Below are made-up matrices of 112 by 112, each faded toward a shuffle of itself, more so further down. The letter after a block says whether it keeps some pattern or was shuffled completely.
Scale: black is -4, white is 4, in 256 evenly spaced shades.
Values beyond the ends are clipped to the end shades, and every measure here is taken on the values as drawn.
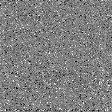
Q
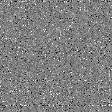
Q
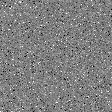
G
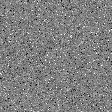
G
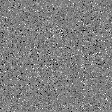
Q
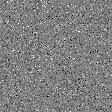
G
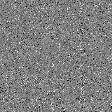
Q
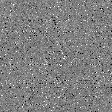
Q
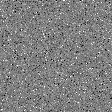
G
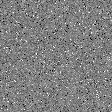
G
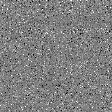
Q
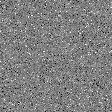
G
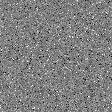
G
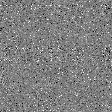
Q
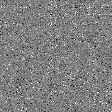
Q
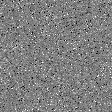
G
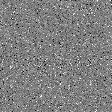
Q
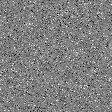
G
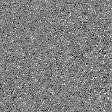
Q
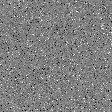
G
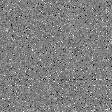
Q
